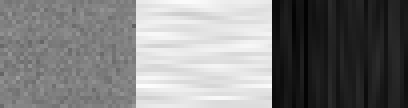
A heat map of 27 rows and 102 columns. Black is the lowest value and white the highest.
It is made of 1 by 3 panels. Panel 1,1: middling, fine-grained, faint in contrast. Panel 1,2: very high, streaked across, faint in contrast. Panel 1,3: very low, streaked downward, faint in contrast.
